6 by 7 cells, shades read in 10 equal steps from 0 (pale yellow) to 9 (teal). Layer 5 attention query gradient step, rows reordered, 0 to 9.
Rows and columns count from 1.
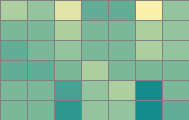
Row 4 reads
6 6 5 3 5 5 5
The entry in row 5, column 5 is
3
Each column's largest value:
6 6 8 6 6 9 6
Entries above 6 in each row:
0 0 0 0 2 2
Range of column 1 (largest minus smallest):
3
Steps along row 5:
same up down down up down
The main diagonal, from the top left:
3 5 4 3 3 9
